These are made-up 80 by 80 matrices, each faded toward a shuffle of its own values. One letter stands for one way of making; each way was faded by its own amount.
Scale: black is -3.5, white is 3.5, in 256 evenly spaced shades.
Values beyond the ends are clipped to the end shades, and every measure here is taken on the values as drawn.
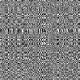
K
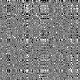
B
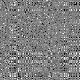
B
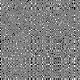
B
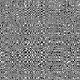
B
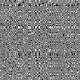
B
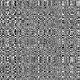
K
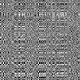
K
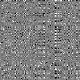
B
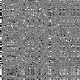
B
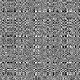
K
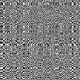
K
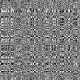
K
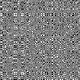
B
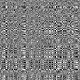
K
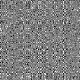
B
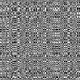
K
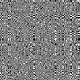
B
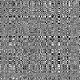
K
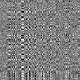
K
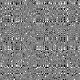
B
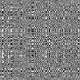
K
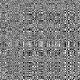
K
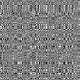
K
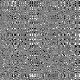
B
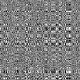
K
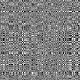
K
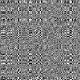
K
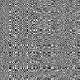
K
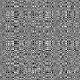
K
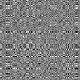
K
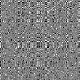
B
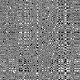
B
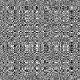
K
